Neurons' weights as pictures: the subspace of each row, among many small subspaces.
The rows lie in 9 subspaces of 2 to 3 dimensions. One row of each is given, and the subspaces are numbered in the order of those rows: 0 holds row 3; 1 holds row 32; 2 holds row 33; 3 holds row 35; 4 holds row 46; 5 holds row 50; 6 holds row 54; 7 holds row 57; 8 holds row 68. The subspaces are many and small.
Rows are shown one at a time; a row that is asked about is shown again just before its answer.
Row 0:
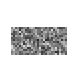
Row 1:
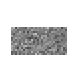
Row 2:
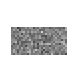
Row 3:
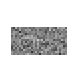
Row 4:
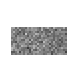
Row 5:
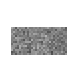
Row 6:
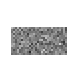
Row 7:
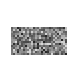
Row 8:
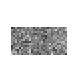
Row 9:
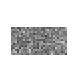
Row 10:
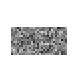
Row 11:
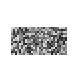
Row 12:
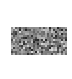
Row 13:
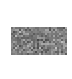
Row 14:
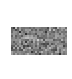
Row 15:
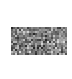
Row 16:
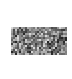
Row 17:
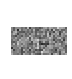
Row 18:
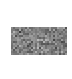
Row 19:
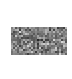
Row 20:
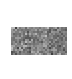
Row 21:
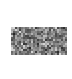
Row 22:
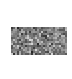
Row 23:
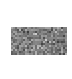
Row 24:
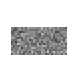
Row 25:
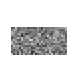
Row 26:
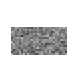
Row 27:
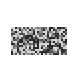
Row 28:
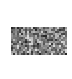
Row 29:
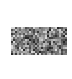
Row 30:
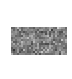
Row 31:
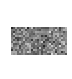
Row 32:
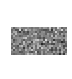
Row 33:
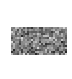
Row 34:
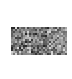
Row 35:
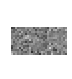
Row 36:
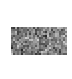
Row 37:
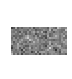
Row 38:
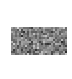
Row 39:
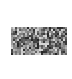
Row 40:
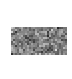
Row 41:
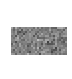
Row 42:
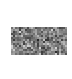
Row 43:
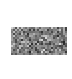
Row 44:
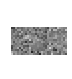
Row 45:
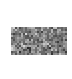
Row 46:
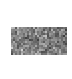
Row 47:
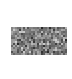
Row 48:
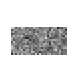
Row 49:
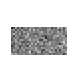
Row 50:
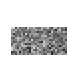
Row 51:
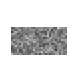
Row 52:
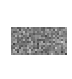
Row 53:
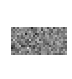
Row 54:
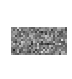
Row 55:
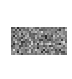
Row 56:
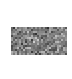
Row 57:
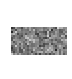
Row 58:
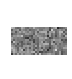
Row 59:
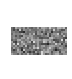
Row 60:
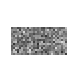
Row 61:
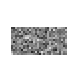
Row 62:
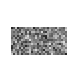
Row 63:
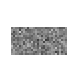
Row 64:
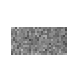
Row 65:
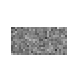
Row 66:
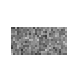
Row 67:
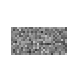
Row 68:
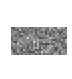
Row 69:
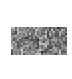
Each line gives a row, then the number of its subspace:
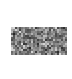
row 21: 5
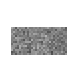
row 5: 0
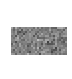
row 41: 1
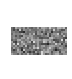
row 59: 2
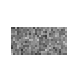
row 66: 4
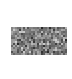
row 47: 2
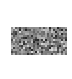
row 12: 1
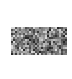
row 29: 6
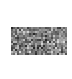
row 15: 1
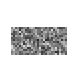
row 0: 5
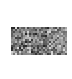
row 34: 0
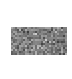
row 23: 1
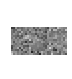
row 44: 3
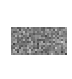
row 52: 3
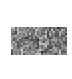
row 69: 4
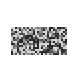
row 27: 8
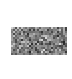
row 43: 7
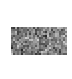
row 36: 4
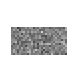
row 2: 8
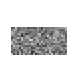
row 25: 2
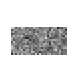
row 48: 6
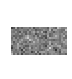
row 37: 8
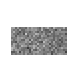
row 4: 5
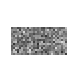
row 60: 3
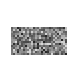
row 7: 8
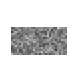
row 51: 7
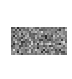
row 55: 6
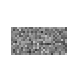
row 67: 8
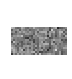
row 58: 6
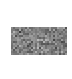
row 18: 0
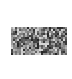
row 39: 4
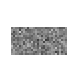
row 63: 5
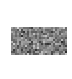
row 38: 2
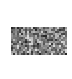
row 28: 2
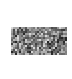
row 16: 1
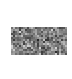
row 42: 5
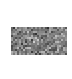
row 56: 1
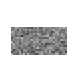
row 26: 2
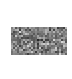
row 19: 0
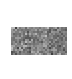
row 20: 0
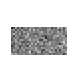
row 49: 7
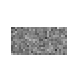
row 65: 7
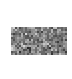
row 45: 5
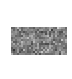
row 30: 6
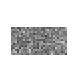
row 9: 3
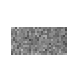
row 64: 4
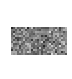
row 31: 5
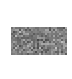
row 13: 0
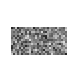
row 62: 8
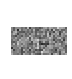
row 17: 4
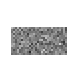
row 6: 7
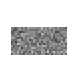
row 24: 2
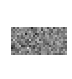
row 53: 5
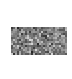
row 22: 2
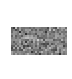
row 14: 0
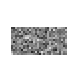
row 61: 3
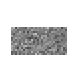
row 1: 1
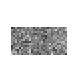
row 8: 3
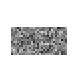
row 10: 6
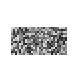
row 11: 1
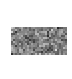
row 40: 7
